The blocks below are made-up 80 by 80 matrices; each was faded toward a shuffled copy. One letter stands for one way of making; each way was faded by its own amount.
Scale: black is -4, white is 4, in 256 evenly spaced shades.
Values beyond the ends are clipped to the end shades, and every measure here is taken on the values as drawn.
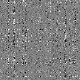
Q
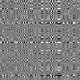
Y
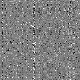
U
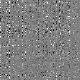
Q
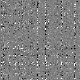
Q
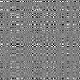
Y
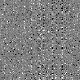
U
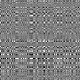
Y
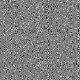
U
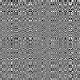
Y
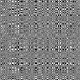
Y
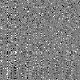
U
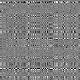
Y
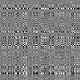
Y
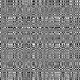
Y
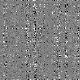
Q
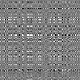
Y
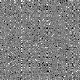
U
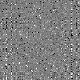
U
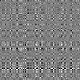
Y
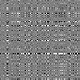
Y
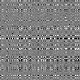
Y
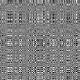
Y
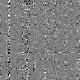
Q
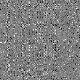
U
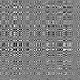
Y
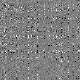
Q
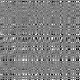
Y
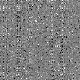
U
